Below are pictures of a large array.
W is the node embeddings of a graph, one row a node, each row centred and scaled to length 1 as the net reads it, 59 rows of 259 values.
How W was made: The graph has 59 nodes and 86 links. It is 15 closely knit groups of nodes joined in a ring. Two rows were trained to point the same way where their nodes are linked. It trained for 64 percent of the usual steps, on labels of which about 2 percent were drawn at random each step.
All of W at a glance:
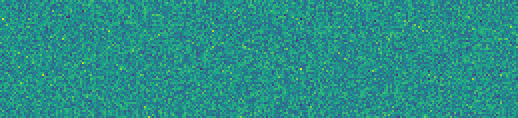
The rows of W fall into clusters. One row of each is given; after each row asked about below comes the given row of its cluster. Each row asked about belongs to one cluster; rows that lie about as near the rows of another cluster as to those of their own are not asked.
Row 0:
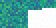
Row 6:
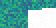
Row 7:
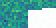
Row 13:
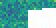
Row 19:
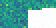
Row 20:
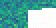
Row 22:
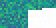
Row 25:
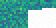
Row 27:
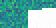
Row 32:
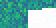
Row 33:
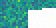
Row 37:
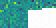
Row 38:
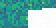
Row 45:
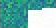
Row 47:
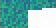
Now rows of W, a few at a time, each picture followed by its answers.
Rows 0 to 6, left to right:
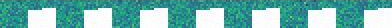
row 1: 37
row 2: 47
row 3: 6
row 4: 32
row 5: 0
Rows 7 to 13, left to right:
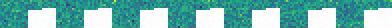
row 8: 27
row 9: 6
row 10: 7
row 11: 25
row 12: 22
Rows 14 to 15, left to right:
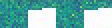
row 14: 7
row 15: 33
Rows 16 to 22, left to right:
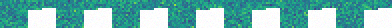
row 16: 13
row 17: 20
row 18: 45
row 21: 47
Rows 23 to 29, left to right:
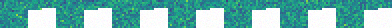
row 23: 25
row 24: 20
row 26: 33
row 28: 38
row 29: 47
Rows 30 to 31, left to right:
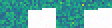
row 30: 27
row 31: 0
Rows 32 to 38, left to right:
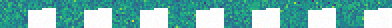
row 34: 6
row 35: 37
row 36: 22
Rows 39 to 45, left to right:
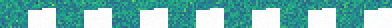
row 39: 7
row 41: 22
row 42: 45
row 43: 27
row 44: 6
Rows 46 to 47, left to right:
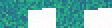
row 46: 13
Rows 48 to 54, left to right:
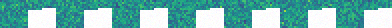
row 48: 38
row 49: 7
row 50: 33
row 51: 25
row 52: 19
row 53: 33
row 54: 32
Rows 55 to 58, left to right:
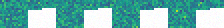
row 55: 0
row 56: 13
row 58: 32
